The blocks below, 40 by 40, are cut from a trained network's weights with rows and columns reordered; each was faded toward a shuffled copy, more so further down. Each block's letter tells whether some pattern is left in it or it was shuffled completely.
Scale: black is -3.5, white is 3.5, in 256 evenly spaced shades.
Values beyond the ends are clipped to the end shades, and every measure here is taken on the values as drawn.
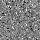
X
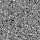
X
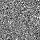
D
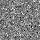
X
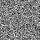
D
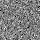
X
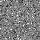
X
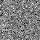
X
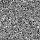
X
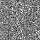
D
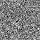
X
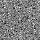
X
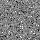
X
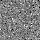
X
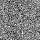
D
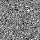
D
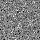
X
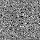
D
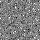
X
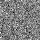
X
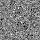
X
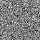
X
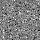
D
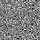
D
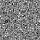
D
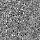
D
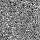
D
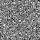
D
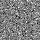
X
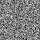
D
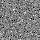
X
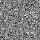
D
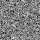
X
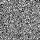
X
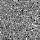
D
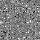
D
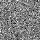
D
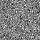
D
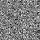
D
